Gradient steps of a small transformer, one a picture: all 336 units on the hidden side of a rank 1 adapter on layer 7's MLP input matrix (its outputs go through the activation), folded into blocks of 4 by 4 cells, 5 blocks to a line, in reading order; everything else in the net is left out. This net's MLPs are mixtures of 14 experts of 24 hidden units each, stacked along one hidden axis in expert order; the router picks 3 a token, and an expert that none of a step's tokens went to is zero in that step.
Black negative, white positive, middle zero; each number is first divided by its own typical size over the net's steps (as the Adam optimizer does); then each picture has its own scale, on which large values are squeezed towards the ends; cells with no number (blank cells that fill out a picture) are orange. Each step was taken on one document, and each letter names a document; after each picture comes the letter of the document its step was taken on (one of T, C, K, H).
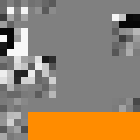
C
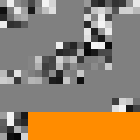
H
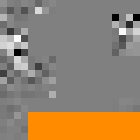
C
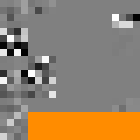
C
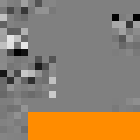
C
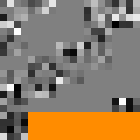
H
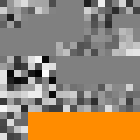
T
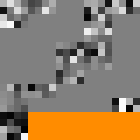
H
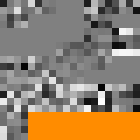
T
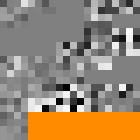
T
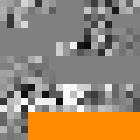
T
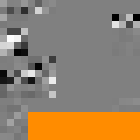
C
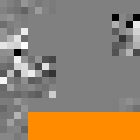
C
